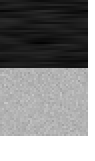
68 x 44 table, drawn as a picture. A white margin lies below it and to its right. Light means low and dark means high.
It is made of 2 by 1 panels. Panel 1,1: very high, streaked across, faint in contrast. Panel 2,1: low, fine-grained, faint in contrast.
